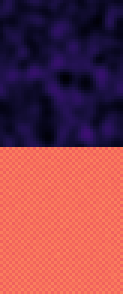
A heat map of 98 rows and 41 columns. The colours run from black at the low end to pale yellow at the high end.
The table splits into 2 rows of 1 panel. Panel 1,1: very low, blotchy, faint in contrast. Panel 2,1: high, checkered, faint in contrast.
